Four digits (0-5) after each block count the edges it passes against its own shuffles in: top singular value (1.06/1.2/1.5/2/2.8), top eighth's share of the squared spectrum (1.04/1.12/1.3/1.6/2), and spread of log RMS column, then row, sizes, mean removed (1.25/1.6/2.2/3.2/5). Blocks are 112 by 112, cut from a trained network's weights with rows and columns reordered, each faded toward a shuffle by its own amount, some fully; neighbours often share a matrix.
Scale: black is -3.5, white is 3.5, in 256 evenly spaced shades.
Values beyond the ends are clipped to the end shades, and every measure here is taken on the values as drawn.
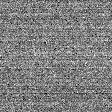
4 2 0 1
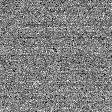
2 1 0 0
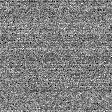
3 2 0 1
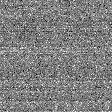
3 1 0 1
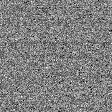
1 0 0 0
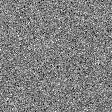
0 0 0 0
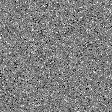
0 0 0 0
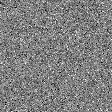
2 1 0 1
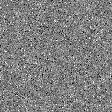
2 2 0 0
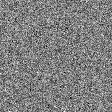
0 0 0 0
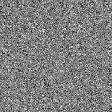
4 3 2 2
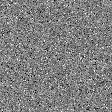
1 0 0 0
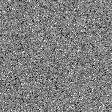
1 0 0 0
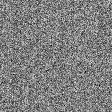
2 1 0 0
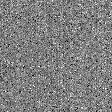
2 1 0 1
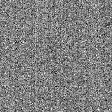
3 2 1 1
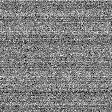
4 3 0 2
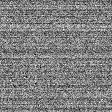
4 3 0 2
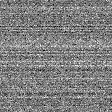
4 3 0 2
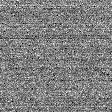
3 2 0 1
